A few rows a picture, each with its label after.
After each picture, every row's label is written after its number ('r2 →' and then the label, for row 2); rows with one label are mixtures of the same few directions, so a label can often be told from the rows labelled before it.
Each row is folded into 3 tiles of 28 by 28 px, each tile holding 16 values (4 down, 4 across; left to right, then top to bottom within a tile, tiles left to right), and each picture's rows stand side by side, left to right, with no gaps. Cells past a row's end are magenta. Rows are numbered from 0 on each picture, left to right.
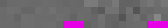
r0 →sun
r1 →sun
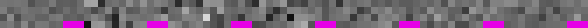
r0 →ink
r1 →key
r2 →sun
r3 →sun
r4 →sun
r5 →ink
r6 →sun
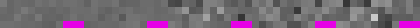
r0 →sun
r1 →sun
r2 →sun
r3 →ink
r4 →sun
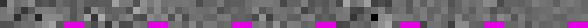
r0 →sun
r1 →ink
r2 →ink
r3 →ink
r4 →sun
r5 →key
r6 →ink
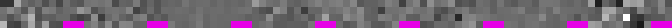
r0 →key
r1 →ink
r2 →key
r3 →sun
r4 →ink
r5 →sun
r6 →sun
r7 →sun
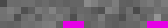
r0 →sun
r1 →sun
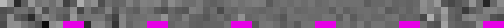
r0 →key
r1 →key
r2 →sun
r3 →key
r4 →ink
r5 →ink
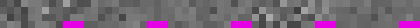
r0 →ink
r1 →sun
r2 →ink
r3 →ink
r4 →sun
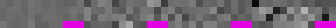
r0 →key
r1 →key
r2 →ink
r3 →sun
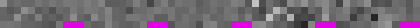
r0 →sun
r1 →ink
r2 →key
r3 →sun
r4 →sun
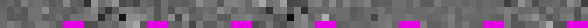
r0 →ink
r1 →sun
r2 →ink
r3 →sun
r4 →sun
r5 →key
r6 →key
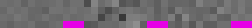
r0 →ink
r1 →sun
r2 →ink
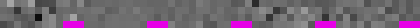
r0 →sun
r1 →sun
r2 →key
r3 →sun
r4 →ink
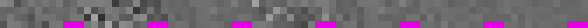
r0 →key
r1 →ink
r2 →ink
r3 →sun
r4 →ink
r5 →ink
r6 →ink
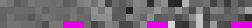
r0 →key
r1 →ink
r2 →key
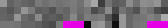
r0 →sun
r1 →key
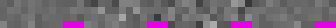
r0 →key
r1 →sun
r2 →key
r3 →key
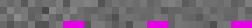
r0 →ink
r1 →key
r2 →key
